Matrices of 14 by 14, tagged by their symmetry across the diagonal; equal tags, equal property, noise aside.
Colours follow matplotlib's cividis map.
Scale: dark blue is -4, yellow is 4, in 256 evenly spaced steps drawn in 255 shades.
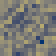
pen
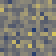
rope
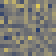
rope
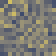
pen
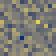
rope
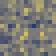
rope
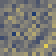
pen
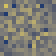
pen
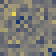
pen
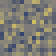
rope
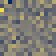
rope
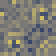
pen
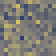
rope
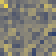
pen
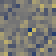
pen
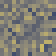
pen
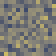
pen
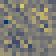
rope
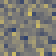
rope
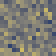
rope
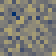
pen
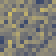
pen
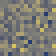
rope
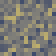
pen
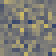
rope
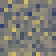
rope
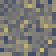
pen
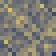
pen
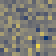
rope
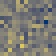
rope
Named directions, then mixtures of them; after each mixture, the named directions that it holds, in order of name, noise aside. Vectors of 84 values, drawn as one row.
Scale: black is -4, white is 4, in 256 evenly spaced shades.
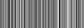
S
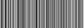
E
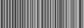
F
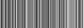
E, F, S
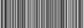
E, F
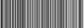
E, F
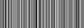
E, F, S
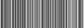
E, F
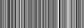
S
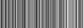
E, F, S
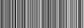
E, F, S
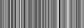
S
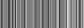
E, F, S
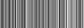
E, F, S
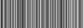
E, F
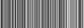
E, F, S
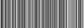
E, F, S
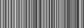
F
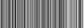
E, F, S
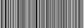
E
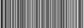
E, F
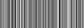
S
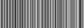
F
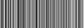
E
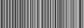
F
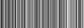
E, F, S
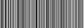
E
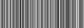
F, S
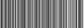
E, F, S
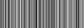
E, F, S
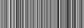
S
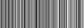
E, S
